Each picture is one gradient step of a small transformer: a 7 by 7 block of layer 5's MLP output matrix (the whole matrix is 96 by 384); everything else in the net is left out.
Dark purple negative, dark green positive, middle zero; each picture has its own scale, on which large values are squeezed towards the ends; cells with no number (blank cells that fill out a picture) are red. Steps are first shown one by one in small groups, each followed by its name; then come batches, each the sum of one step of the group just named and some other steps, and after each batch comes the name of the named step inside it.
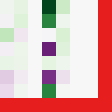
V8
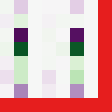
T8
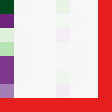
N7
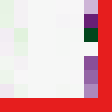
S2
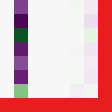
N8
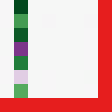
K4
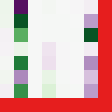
S2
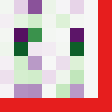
T8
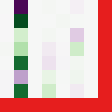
T8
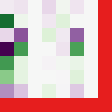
T8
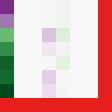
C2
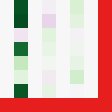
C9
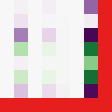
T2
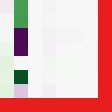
C2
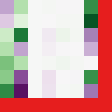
C2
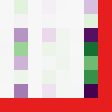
T2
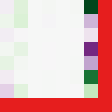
C9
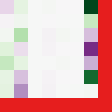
C2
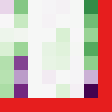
C2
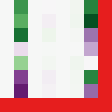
C9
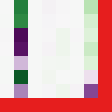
C9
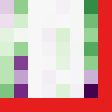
C2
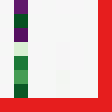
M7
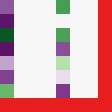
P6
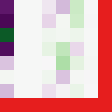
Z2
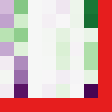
Z2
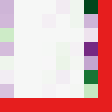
Z2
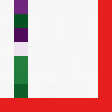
M7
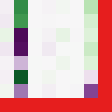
P6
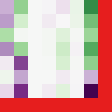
Z2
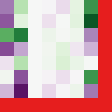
Z2
